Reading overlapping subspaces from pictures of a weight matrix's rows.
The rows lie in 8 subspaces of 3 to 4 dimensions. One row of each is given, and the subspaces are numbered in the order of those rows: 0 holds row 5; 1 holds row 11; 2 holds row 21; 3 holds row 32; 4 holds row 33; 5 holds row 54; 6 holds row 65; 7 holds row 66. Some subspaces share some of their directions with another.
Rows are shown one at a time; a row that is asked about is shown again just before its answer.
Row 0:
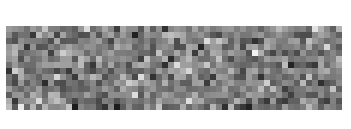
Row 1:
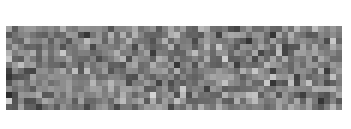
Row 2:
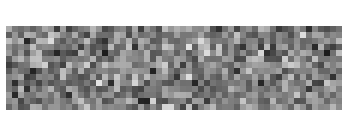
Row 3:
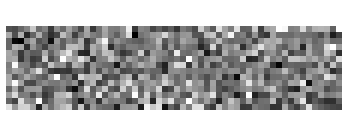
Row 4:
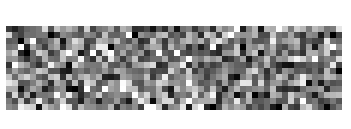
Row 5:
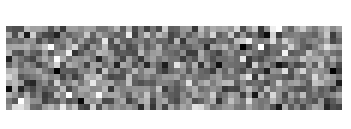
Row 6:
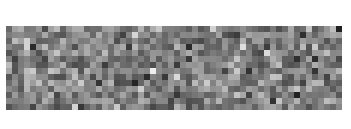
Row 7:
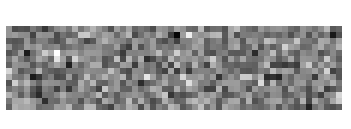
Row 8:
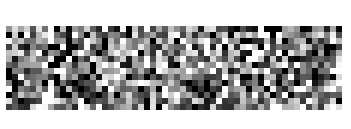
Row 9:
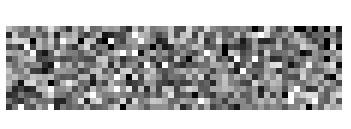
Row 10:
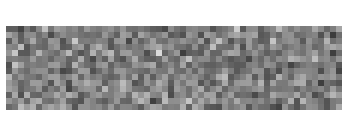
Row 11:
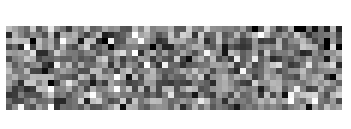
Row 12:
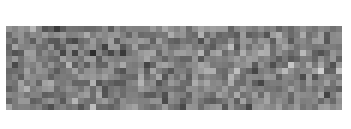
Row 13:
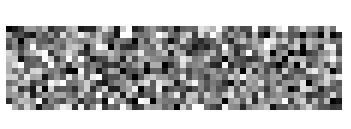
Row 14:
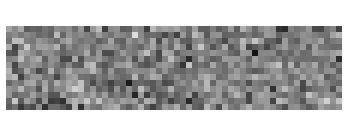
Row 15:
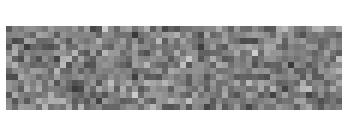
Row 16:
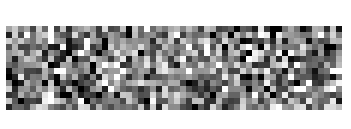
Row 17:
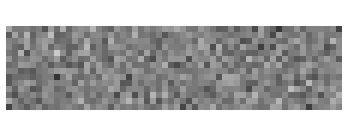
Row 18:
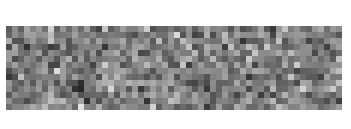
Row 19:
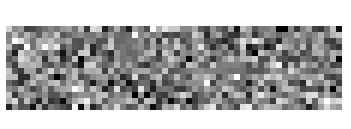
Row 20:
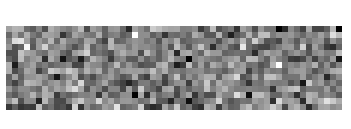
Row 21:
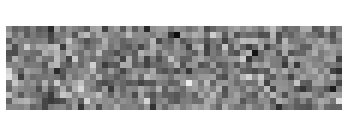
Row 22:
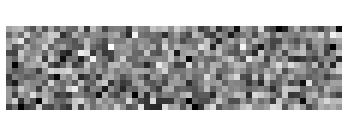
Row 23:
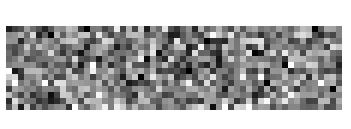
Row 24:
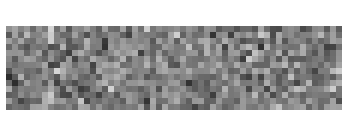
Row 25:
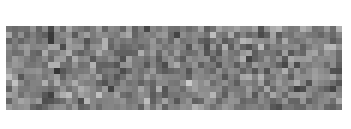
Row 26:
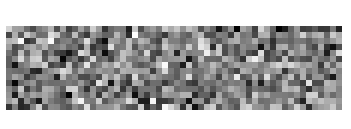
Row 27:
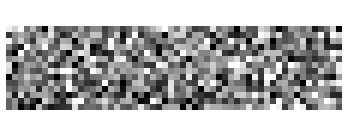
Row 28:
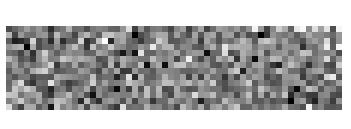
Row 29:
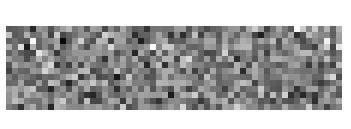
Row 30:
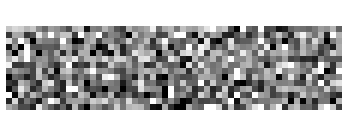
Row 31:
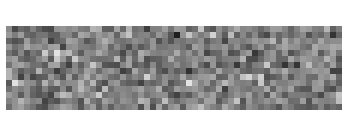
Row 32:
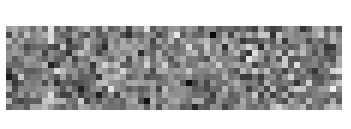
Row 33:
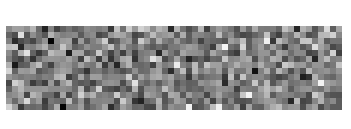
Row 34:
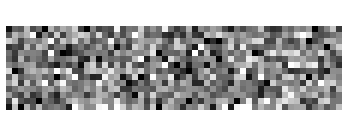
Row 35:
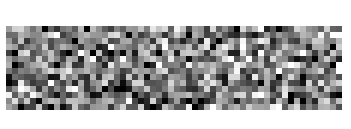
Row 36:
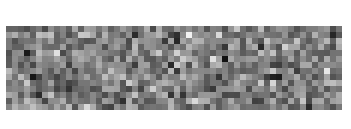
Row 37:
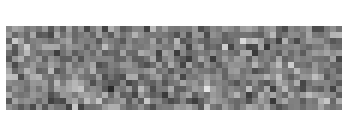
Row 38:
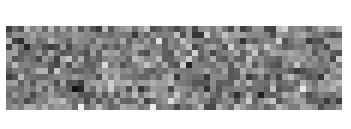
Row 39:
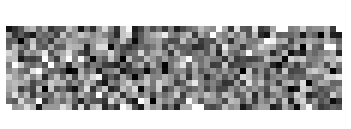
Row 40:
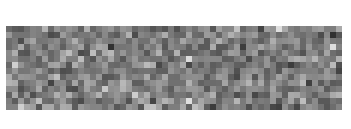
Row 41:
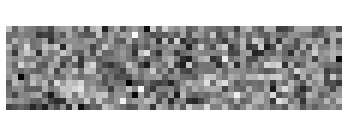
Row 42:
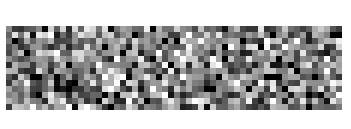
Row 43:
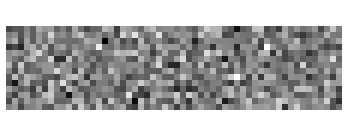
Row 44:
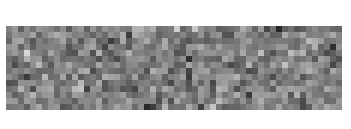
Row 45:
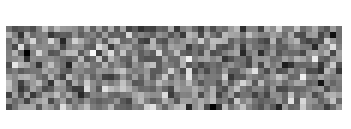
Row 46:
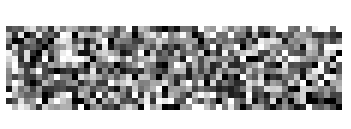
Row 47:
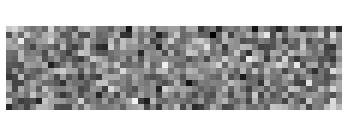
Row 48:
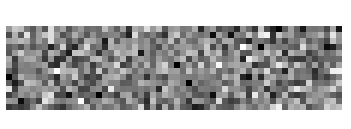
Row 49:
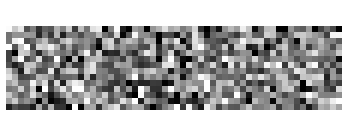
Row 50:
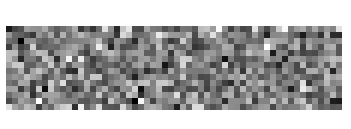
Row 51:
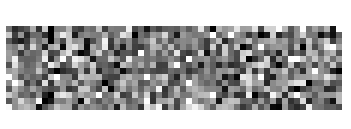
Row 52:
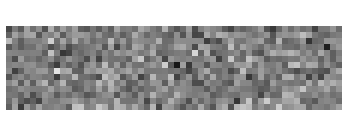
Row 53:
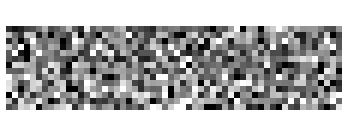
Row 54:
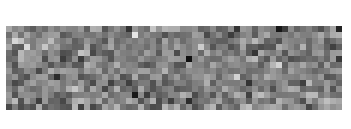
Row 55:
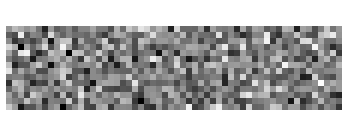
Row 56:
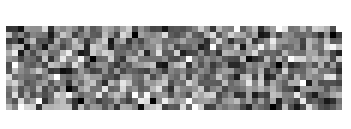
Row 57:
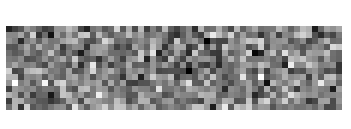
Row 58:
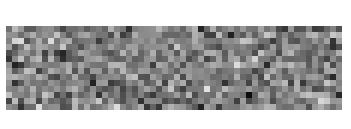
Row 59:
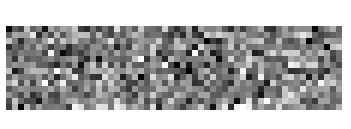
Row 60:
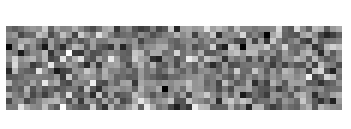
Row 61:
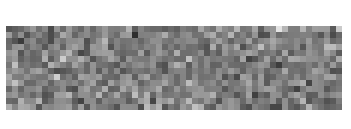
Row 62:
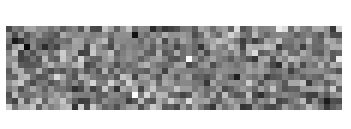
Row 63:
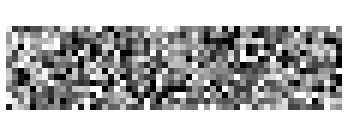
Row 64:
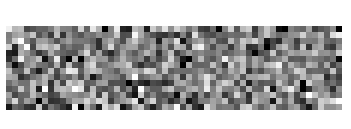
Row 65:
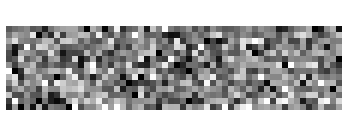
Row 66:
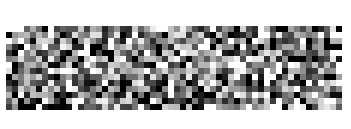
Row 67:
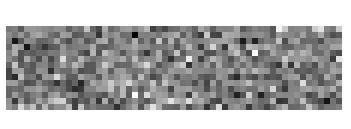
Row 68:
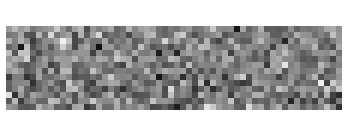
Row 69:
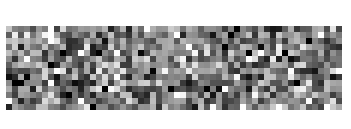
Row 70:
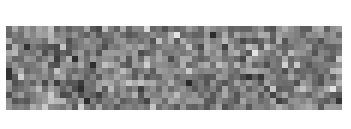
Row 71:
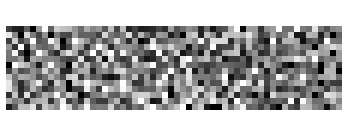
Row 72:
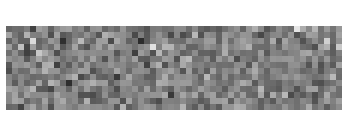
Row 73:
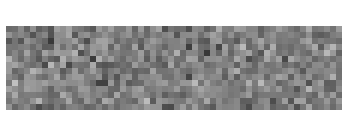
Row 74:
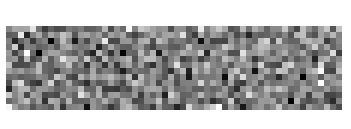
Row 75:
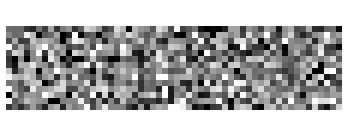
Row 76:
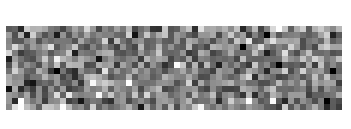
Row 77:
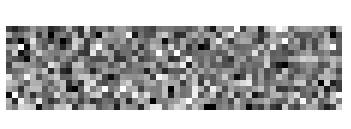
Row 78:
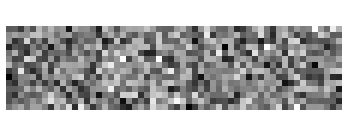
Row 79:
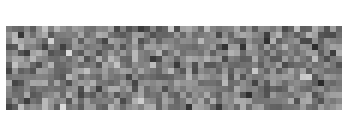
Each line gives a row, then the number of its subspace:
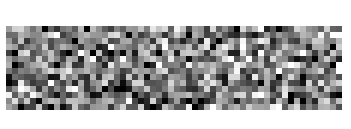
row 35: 1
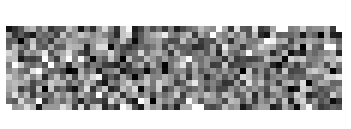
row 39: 3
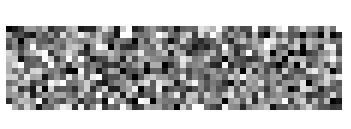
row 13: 3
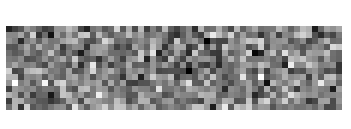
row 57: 6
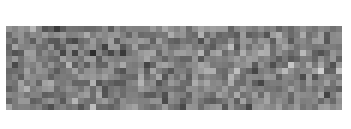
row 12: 4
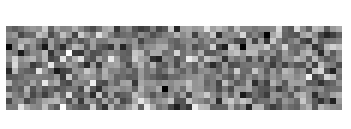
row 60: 4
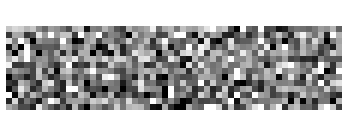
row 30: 4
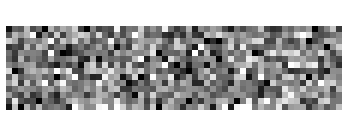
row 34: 6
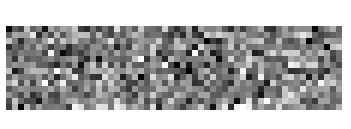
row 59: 6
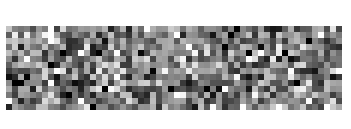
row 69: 5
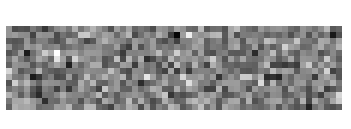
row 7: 2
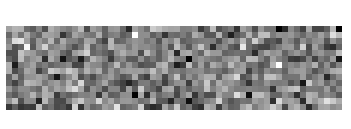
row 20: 0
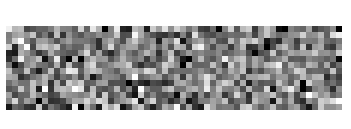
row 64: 3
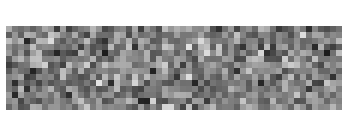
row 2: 0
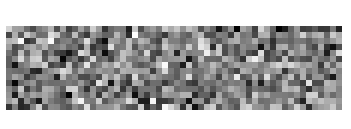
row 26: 0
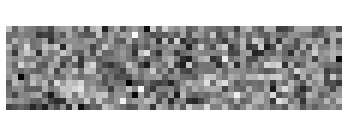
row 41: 2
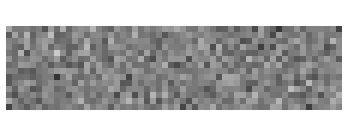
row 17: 2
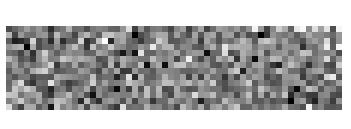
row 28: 1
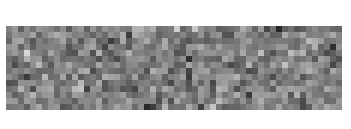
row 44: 7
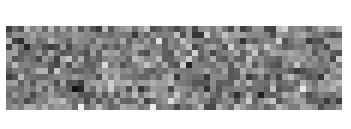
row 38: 6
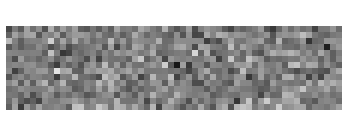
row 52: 6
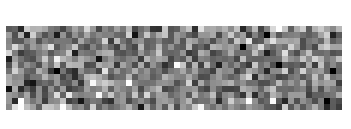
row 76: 0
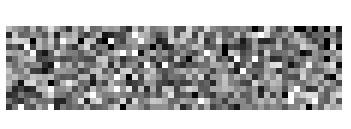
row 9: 1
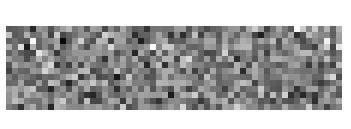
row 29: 1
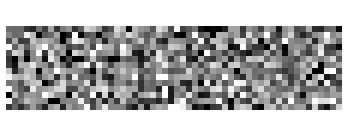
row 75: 4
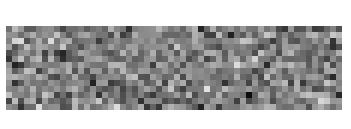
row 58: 2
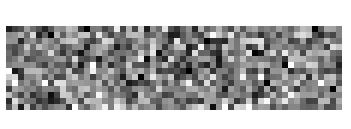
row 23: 6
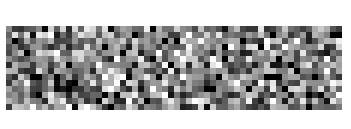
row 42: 2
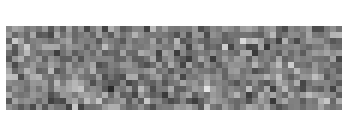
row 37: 2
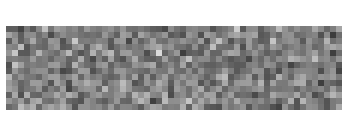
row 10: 7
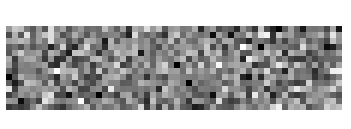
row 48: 0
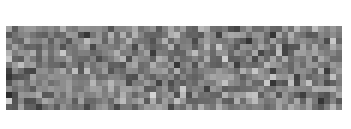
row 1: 2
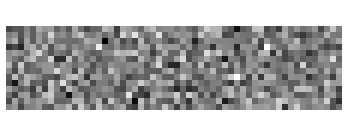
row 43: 3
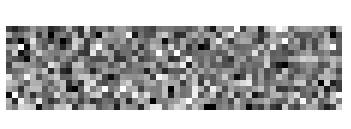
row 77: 4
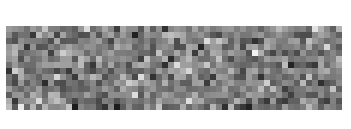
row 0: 6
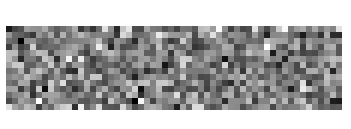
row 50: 3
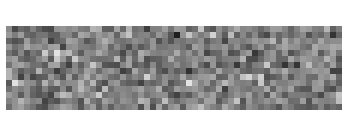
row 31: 2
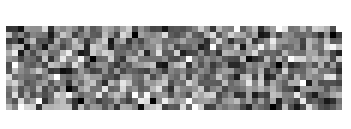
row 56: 7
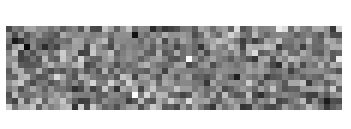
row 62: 5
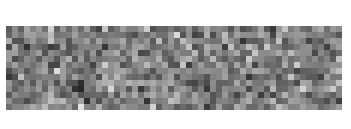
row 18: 6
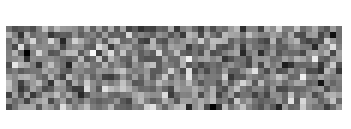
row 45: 7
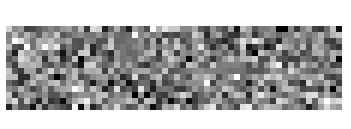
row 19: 5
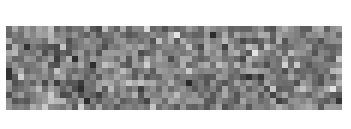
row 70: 2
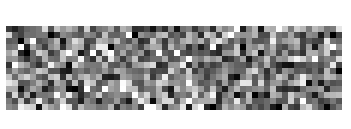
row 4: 7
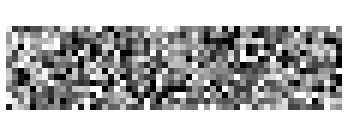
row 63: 5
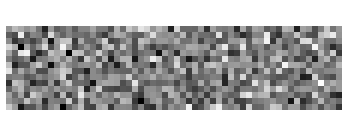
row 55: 4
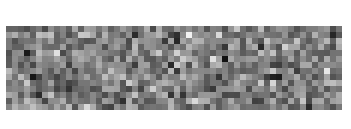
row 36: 2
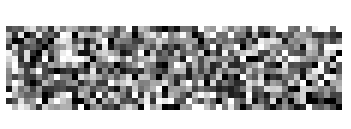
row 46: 4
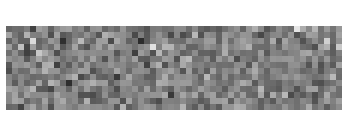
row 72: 1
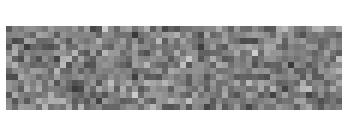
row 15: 0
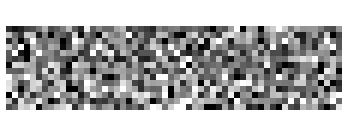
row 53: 4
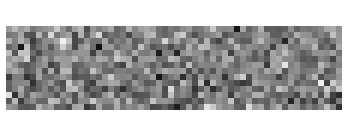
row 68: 4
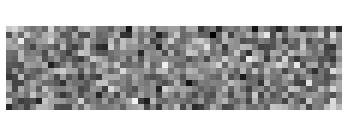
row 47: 3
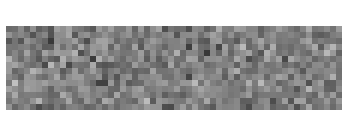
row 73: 0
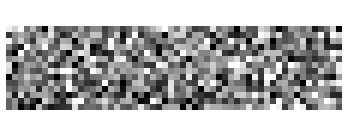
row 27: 7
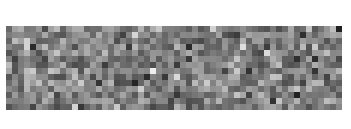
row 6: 0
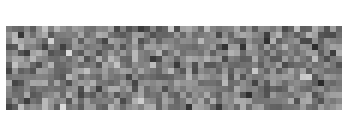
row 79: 4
